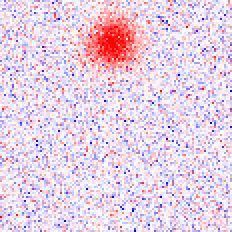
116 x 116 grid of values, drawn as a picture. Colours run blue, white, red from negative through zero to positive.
Mirror symmetry: none. Odd rows or columns: none. Bumps: one, in the top middle. Ninth with the highest average: top middle. Stripes: none.
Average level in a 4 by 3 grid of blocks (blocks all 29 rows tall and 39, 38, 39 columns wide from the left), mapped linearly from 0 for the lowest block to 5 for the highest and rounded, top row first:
050
010
000
000
